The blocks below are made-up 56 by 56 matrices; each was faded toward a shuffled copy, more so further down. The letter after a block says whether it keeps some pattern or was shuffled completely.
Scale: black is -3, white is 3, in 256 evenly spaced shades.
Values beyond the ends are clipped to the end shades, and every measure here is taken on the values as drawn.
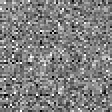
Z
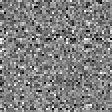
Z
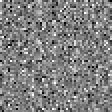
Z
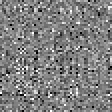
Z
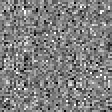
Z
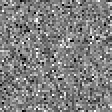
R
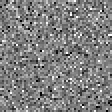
R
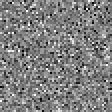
R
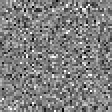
Z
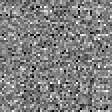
Z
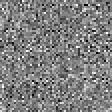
Z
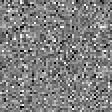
Z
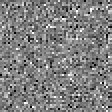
Z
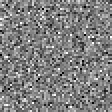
R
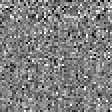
Z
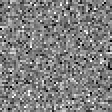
R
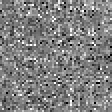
Z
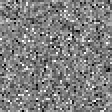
R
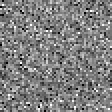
R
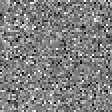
Z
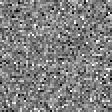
R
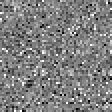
Z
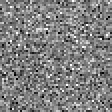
R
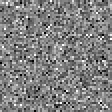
Z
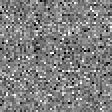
Z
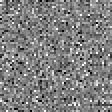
Z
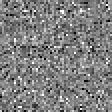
Z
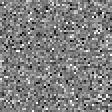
Z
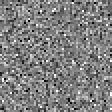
R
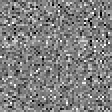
Z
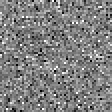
R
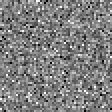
R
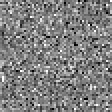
Z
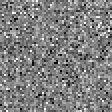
R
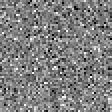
Z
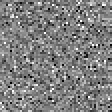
Z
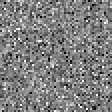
R
